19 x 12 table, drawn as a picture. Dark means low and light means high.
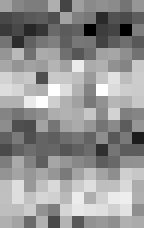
Stripes running across repeat 2 times from top to bottom. The values follow a bell shape. No row or column stands out. Overall the values sit about 60% of the way up the scale.
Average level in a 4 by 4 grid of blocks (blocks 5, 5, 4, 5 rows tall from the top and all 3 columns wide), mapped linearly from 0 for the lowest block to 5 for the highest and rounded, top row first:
0 1 0 0 | 4 5 4 5 | 0 1 1 0 | 4 4 5 5
